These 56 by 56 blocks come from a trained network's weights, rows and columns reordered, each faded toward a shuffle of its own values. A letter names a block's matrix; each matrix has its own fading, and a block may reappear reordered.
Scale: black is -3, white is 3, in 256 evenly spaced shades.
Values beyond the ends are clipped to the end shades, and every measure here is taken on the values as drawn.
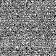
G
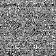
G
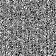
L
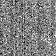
L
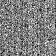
L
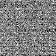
G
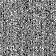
L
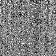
L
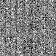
L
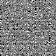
G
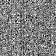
L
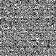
G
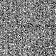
L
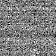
G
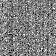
L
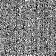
L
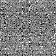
G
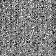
L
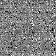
G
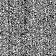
L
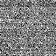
G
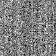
L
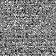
G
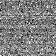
G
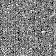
L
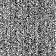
L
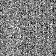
L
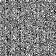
L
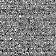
G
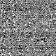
G
